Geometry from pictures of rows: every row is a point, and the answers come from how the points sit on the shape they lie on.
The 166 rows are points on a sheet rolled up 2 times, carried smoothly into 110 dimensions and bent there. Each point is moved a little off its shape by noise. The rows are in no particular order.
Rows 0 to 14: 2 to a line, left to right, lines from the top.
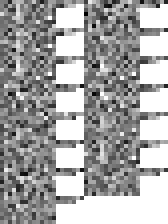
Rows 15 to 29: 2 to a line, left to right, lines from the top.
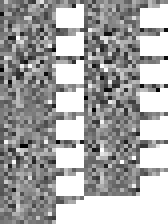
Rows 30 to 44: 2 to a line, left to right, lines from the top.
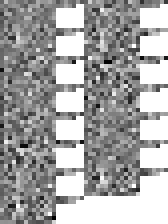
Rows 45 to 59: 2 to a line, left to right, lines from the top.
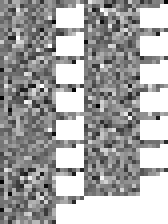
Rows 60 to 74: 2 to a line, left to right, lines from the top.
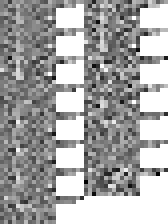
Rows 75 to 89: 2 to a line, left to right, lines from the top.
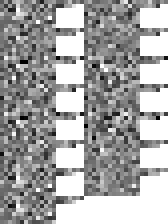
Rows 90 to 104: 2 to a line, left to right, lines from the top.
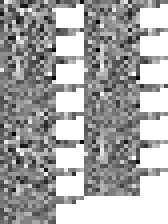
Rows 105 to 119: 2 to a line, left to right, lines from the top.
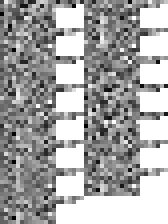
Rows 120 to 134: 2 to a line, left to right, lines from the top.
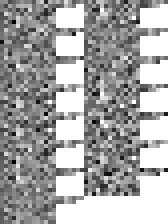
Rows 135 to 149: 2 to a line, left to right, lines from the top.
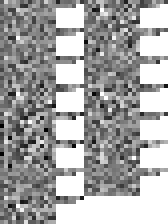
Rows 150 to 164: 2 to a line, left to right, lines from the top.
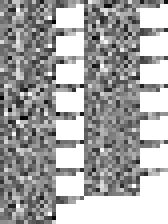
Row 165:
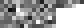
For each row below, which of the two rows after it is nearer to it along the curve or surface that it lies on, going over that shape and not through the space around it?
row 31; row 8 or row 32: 32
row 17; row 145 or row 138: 145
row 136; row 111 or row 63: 111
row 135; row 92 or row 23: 23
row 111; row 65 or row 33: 33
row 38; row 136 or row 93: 93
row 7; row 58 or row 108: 108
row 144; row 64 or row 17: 64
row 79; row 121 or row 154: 121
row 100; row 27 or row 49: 49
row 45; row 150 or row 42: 42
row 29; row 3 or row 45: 45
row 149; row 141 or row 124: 141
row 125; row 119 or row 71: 119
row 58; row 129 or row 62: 62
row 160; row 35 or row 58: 58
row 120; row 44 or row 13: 13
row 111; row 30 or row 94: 94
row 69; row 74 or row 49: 74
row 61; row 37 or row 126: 126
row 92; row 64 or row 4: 4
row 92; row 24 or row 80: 80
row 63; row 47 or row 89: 47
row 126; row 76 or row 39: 76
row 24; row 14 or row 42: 14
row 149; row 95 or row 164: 164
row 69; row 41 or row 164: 41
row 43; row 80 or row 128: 80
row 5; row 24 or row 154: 154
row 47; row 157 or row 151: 151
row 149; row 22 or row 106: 22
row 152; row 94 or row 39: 94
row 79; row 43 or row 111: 43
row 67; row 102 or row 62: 102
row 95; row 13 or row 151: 151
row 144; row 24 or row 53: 24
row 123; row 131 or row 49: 49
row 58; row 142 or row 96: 96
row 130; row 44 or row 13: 13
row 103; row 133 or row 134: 134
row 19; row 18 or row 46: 18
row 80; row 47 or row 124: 47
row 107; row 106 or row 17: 106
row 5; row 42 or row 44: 44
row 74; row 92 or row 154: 154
